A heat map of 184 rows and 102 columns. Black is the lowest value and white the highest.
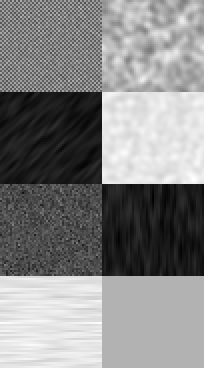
It is made of 4 by 2 panels. Panel 1,1: middling, checkered, strong in contrast. Panel 1,2: high, blotchy. Panel 2,1: very low, slanting up to the right, faint in contrast. Panel 2,2: very high, blotchy, faint in contrast. Panel 3,1: low, fine-grained. Panel 3,2: very low, streaked downward, faint in contrast. Panel 4,1: very high, streaked across, faint in contrast. Panel 4,2: high, flat.
